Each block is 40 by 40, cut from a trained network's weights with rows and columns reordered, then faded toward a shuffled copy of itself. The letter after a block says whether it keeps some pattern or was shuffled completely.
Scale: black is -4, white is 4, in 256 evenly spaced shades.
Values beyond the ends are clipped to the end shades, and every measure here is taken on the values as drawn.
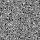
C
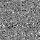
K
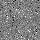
C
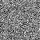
C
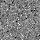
C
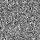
C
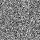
C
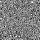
K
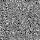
K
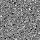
C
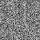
K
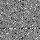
K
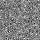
C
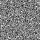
C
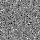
C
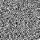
K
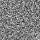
K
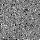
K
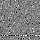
K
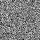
C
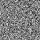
K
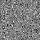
K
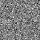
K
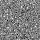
C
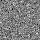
C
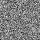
C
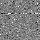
K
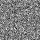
C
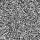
C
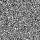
C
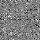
K
